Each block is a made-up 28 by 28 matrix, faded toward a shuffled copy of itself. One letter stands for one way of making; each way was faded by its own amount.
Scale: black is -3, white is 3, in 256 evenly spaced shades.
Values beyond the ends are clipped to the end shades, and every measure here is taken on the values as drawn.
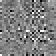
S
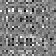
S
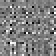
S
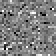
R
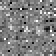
R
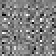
S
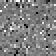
R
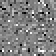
R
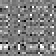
S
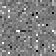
R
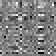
S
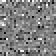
R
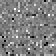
R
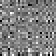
S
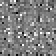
R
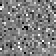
R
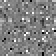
R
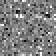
R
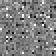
R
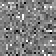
R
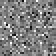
R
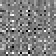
S
